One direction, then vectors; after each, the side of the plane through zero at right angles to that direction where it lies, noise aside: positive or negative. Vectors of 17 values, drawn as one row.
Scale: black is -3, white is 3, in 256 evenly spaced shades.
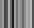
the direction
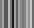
positive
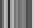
negative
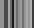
positive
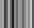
positive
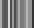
positive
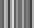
negative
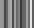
positive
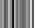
positive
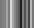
negative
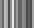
negative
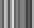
negative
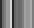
positive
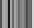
negative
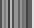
negative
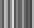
negative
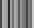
negative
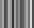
positive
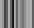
positive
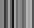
positive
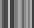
positive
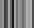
positive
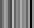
negative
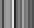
negative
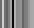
positive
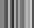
positive
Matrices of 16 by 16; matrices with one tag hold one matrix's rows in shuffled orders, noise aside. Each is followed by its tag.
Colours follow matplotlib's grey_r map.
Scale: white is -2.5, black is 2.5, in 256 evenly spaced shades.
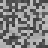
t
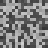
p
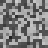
t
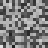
p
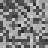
t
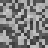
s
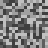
t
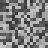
s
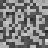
p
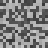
p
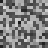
p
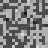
t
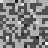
p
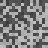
t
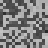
t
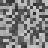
s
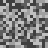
p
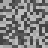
s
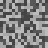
p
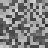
s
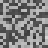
t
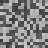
s
